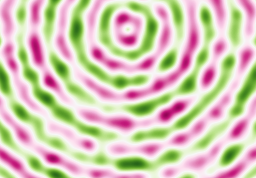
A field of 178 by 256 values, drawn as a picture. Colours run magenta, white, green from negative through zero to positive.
The middle left is the ninth with the highest average. There is no overall slope. No lone cell stands out from its neighbours. Concentric rings centre on the top middle. The texture varies smoothly and slowly.
